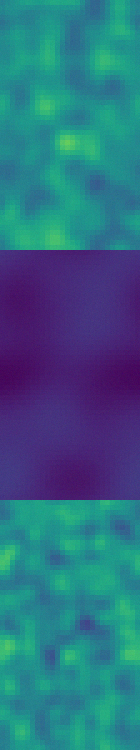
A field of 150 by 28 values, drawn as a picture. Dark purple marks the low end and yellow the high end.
It is made of 3 by 1 panels. Panel 1,1: middling, blotchy. Panel 2,1: very low, smooth, faint in contrast. Panel 3,1: middling, blotchy.
